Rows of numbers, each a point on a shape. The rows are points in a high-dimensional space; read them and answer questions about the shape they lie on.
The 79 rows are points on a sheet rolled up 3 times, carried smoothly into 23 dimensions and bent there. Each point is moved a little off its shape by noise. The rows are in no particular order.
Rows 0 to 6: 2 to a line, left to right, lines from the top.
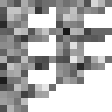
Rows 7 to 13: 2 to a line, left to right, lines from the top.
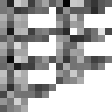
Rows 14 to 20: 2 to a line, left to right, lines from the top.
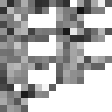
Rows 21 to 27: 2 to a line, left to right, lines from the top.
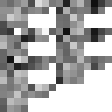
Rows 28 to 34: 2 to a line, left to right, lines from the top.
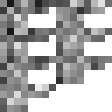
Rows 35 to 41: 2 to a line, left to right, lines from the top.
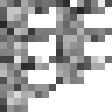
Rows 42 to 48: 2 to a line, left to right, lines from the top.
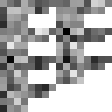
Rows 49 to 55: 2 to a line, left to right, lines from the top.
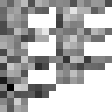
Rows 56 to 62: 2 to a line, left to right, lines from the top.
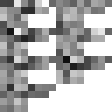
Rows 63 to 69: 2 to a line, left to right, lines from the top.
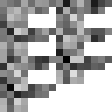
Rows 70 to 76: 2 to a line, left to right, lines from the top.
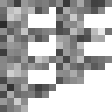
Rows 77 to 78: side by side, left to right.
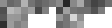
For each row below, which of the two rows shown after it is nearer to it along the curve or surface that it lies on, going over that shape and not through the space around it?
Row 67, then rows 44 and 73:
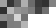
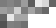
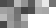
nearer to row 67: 44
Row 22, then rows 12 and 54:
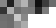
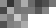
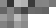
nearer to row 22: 12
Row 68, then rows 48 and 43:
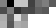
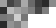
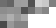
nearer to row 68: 48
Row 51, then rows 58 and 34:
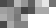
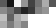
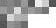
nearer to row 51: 34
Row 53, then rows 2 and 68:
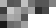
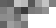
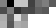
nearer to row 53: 68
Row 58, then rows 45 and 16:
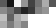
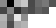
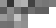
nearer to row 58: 45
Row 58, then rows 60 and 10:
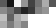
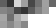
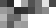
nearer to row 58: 10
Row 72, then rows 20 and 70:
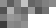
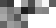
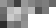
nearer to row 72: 70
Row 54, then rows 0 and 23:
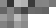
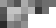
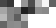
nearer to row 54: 0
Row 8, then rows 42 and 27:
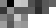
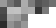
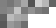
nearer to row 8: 42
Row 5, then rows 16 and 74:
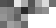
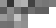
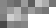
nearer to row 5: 74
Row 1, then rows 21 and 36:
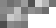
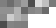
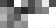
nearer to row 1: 21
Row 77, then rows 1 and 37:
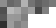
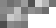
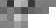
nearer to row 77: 1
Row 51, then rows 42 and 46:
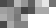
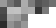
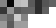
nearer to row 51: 42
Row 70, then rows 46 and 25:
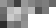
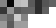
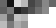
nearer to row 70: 46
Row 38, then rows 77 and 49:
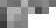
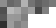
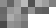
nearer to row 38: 77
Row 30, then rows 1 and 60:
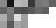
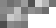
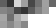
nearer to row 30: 60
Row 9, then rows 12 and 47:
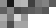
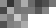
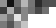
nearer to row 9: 12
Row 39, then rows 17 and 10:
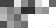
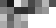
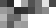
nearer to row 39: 10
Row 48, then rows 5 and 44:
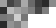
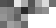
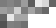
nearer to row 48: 44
